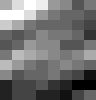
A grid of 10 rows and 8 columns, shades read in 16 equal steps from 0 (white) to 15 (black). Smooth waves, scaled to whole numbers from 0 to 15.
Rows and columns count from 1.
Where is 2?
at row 1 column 2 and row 2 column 3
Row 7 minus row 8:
-3 -4 -1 0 0 -3 -3 -5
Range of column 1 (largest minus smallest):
13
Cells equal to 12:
2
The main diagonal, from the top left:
5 0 8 7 7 8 8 14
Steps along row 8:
up down same down up up up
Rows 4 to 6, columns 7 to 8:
9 12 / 10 8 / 7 5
